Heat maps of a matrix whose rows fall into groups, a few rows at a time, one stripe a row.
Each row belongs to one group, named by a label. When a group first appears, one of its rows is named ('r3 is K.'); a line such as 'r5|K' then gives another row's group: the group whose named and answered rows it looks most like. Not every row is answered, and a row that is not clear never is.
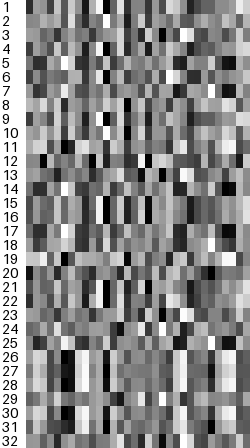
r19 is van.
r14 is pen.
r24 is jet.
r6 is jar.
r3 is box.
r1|jar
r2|van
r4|jar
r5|pen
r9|jar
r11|van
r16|jar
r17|pen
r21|jar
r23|box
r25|pen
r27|van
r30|van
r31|van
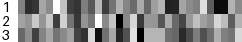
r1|pen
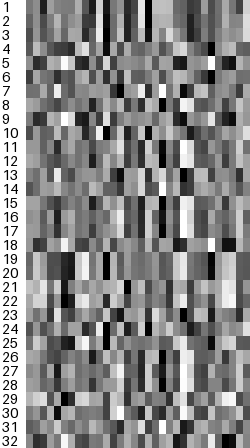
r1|jar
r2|jar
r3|jar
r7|jet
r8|box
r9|pen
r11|box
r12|box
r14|jet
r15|box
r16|box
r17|box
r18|pen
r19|van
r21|van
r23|jet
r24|jar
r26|box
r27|box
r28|box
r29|van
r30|box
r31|jet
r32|pen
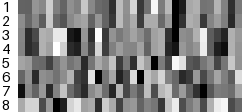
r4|pen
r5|box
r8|van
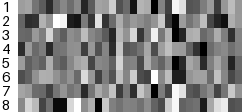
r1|box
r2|pen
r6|jet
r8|van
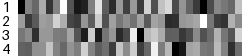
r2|pen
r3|jar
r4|jet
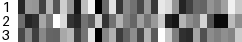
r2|pen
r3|jar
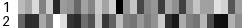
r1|van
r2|pen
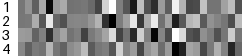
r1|box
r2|jet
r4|jet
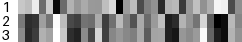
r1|van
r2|pen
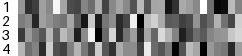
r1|pen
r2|jar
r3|jar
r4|jet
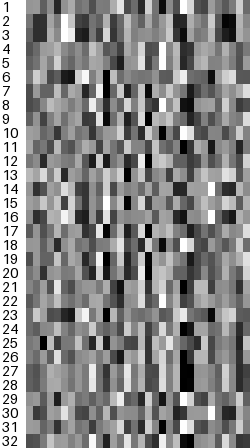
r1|box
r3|pen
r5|jet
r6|van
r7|jar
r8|jet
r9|jar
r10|box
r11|jet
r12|jar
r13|van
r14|pen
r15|van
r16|pen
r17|jar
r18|box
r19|jar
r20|jar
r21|jet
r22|jet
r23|van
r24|jet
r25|jar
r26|jet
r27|jet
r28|jet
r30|pen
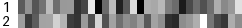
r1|jar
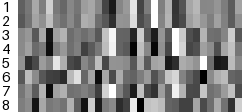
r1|jet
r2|jet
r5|pen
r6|van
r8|jar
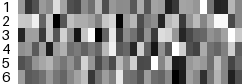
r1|pen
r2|van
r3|jar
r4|box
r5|jet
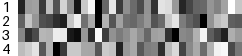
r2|van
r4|van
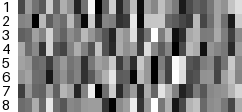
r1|jar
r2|jar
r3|jet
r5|box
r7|jar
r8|jet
